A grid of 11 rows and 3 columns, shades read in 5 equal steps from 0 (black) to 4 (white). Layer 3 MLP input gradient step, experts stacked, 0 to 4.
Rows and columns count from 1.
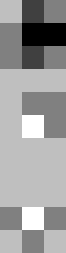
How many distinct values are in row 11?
2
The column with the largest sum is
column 1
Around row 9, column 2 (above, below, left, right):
3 4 3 3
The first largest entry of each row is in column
1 1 1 1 1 2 1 1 1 2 1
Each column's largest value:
3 4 3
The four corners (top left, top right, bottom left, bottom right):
3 2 3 3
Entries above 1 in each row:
2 1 2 3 3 3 3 3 3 3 3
